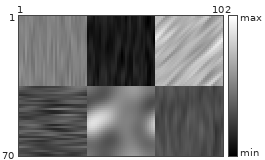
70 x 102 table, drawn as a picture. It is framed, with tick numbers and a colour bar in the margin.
It is made of 2 by 3 panels. Panel 1,1: middling, streaked downward, faint in contrast. Panel 1,2: very low, streaked downward, faint in contrast. Panel 1,3: high, slanting up to the right. Panel 2,1: low, streaked across. Panel 2,2: middling, smooth, strong in contrast. Panel 2,3: low, streaked downward, faint in contrast.
